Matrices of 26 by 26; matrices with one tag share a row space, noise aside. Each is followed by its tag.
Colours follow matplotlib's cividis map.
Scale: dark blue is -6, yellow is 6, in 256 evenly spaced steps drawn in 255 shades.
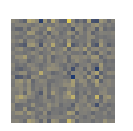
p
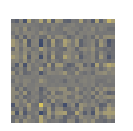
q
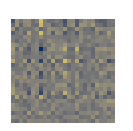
q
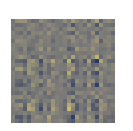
p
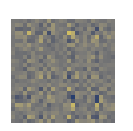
p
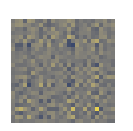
p
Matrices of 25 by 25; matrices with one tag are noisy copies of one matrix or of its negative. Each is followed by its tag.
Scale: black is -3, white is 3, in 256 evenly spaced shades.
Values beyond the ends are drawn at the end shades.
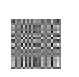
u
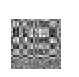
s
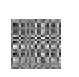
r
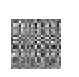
r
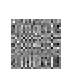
u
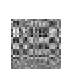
s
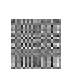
u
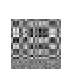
s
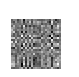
u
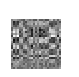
s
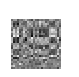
s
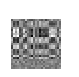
s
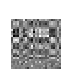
s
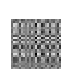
r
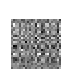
r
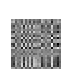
u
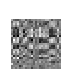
s
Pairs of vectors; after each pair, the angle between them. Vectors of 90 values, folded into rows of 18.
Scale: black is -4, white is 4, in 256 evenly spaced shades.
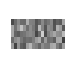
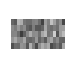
orthogonal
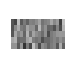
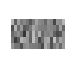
orthogonal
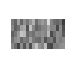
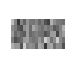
partly opposed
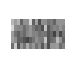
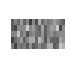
partly opposed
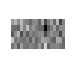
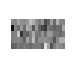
partly aligned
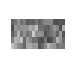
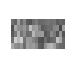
nearly parallel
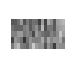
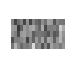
partly aligned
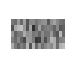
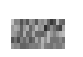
orthogonal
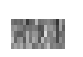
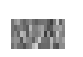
partly opposed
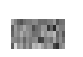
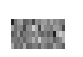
partly opposed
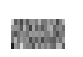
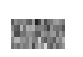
orthogonal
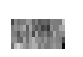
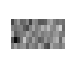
orthogonal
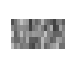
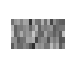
partly aligned
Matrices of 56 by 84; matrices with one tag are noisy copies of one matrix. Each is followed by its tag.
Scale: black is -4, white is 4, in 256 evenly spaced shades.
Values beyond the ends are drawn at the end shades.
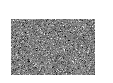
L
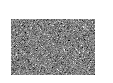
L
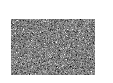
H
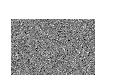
L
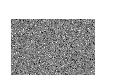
H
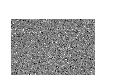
H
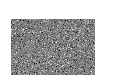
H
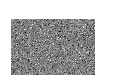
L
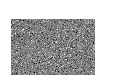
H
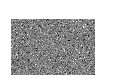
L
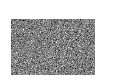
H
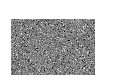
L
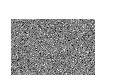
L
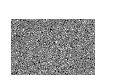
H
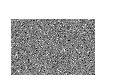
L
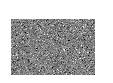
L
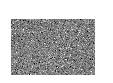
H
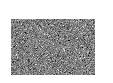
L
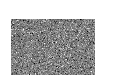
H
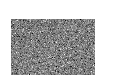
H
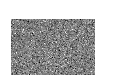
H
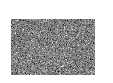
H
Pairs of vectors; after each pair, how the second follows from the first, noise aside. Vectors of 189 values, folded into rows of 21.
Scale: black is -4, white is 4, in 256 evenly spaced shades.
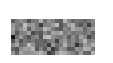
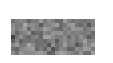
shrunk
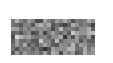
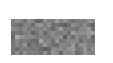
shrunk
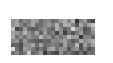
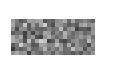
wrapped around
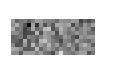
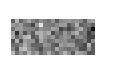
wrapped around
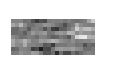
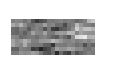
copied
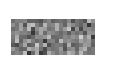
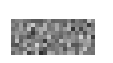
copied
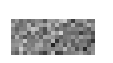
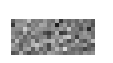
wrapped around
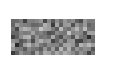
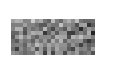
wrapped around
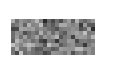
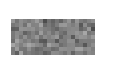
shrunk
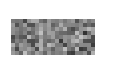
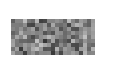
wrapped around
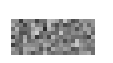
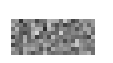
copied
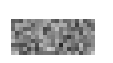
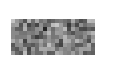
reversed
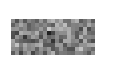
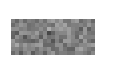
shrunk
